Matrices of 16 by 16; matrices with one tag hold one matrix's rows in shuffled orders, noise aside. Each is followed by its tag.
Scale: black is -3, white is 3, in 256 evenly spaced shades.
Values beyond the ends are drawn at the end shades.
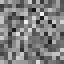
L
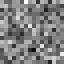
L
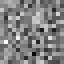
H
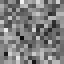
H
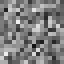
H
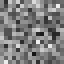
H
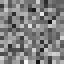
L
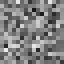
H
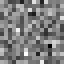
L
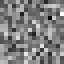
L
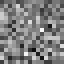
L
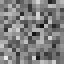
H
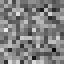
H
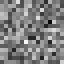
L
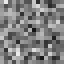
H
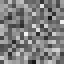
L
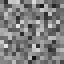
H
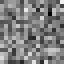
L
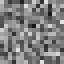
L
